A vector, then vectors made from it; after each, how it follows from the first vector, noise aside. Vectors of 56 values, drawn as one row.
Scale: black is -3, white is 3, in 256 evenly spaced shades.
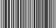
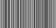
shrunk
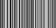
negated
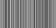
shrunk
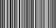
negated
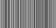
shrunk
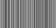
shrunk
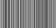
shrunk
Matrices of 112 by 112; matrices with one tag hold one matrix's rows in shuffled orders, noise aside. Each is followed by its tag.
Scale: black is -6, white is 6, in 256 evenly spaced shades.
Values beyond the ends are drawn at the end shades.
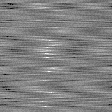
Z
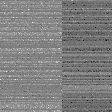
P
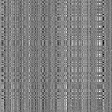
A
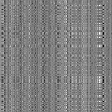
A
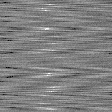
Z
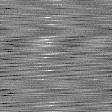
Z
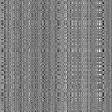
A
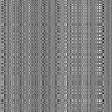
A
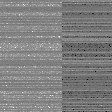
P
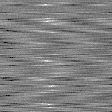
Z
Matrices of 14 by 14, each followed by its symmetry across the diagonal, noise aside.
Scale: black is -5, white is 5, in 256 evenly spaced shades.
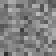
neither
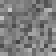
neither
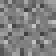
antisymmetric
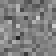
antisymmetric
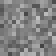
neither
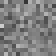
antisymmetric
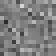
antisymmetric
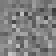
antisymmetric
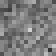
symmetric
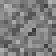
symmetric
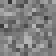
neither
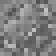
symmetric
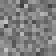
antisymmetric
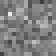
neither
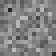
symmetric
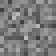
symmetric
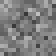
symmetric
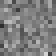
neither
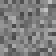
neither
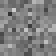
antisymmetric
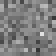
neither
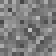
symmetric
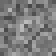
symmetric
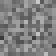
antisymmetric
